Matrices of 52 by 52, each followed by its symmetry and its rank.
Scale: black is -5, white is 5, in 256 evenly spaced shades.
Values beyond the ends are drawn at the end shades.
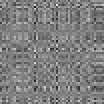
neither, rank three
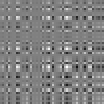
symmetric, rank one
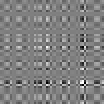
symmetric, rank one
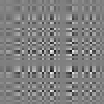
symmetric, rank one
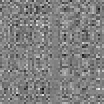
neither, rank five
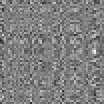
neither, rank five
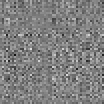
neither, rank five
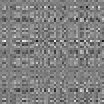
neither, rank three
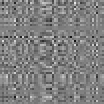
neither, rank three
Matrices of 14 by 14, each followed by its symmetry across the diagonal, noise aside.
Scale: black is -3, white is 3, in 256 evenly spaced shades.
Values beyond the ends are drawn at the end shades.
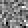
antisymmetric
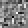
antisymmetric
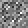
symmetric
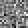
antisymmetric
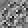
symmetric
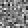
antisymmetric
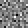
antisymmetric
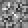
symmetric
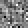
antisymmetric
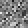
antisymmetric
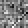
antisymmetric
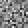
symmetric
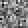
antisymmetric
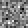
antisymmetric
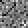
symmetric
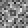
symmetric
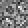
symmetric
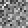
symmetric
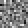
antisymmetric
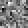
antisymmetric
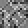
symmetric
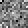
symmetric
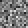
symmetric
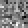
antisymmetric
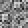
symmetric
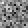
symmetric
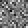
symmetric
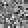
antisymmetric
